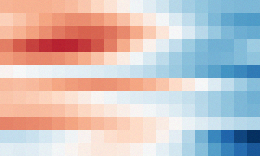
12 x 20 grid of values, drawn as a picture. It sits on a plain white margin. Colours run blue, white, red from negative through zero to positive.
Slope: up to the left. Roughest part: centre. Ninth with the highest average: top left. Grain: streaks across.
